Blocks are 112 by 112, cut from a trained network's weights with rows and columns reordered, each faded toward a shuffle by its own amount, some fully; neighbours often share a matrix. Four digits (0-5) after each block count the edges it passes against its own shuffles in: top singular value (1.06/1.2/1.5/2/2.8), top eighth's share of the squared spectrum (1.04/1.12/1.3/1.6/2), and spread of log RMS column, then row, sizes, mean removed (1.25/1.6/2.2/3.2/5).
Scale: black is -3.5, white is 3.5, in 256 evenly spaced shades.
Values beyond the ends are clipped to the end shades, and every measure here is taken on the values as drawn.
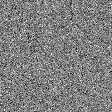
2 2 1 0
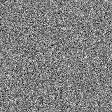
0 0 0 0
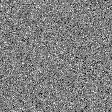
0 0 0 0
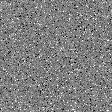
0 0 0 0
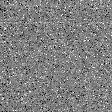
1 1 0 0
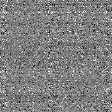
3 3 3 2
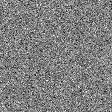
2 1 0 0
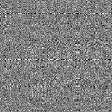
4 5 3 3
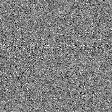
2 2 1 1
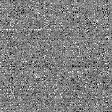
2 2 2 1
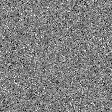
0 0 0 0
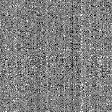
3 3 1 3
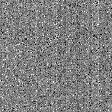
2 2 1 2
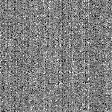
3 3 1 3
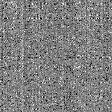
3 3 0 2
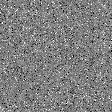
0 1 0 0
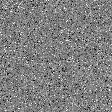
0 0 0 0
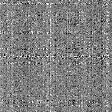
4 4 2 4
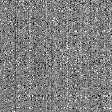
3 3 1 3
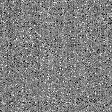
2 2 0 1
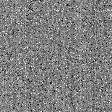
2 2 0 1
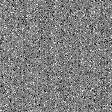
2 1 0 1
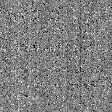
2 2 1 2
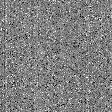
2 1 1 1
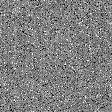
1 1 0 1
